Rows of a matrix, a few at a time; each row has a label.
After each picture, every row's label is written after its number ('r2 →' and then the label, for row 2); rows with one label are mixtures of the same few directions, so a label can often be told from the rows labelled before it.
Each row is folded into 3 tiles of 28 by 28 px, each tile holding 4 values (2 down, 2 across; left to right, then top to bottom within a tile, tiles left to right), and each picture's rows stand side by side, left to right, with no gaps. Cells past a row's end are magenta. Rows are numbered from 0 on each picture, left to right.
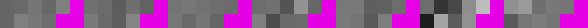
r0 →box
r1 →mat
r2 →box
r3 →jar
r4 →mat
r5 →box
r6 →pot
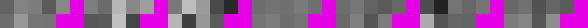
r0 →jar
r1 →mat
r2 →box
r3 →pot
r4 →mat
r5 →pot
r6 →mat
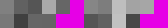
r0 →jar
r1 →mat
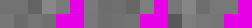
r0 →jar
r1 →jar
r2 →pot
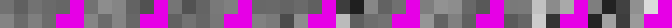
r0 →pot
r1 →box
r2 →box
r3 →mat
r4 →pot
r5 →box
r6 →mat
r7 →box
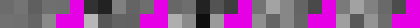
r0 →mat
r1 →pot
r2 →mat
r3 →box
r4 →box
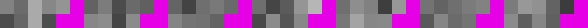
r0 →mat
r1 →mat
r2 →pot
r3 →box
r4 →jar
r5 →box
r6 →box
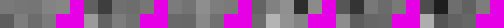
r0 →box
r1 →pot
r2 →mat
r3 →jar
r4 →pot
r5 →pot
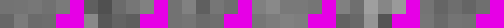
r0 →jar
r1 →pot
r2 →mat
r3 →pot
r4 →mat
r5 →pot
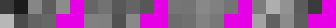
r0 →pot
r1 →mat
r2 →mat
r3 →box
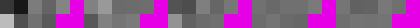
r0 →pot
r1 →pot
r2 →pot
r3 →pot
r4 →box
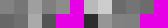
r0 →mat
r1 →pot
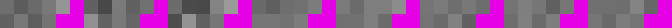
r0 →box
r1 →pot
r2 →box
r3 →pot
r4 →mat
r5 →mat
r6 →jar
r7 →jar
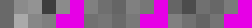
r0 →jar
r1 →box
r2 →pot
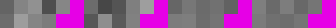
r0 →jar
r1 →box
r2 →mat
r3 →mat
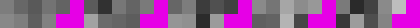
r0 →mat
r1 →pot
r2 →mat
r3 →mat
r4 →box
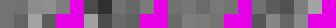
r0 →mat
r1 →pot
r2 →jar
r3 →box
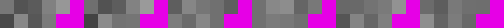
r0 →box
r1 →box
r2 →box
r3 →jar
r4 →box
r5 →pot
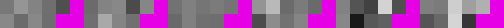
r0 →box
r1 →jar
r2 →pot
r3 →pot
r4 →jar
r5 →mat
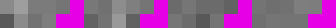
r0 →pot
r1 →mat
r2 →mat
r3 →box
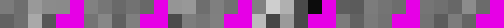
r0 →mat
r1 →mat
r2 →pot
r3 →box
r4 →pot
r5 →jar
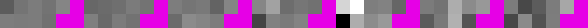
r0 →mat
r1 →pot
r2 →jar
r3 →pot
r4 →pot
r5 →mat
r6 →box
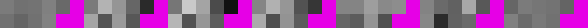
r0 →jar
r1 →box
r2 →box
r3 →box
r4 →mat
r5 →jar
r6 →box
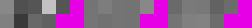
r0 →jar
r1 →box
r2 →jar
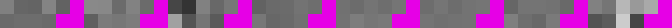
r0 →jar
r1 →pot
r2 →pot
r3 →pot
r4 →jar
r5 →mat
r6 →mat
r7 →mat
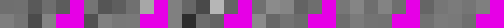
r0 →mat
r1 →box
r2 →jar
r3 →box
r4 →pot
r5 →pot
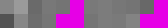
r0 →pot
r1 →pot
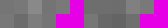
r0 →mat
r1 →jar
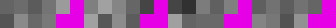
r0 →box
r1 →box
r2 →pot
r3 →mat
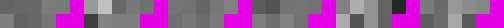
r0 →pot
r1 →pot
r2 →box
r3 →pot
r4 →box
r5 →mat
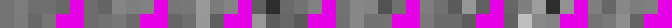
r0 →mat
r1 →mat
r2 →mat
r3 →pot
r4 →jar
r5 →jar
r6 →jar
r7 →mat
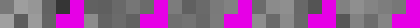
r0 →box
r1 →pot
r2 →box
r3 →box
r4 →pot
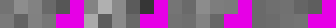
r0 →box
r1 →box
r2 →mat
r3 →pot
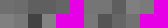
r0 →mat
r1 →jar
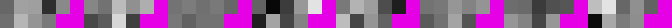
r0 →jar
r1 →mat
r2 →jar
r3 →box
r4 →box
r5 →mat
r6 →mat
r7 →pot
